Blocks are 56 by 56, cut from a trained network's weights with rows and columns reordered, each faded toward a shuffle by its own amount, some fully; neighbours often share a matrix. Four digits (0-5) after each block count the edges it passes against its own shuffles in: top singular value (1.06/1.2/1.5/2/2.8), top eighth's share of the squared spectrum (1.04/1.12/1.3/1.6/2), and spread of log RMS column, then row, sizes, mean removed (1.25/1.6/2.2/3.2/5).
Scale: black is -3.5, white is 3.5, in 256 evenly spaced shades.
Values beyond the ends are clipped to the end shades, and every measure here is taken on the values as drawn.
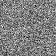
0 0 0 0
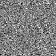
2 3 0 2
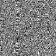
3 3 2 0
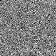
2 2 1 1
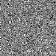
2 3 2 0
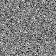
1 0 0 0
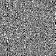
2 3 2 1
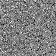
0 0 0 0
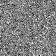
0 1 0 0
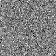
1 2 1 0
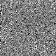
1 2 2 0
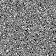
0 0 0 0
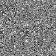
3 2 2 0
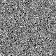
0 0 0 0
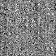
2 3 0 2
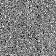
0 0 0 1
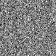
1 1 0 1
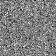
2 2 0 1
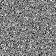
2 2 0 1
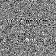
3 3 0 2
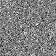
0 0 0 0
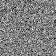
2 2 0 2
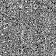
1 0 0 1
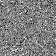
0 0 0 0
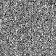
1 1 0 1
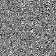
2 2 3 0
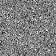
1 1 0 0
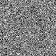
2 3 0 2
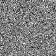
2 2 0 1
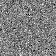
1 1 0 0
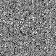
1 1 0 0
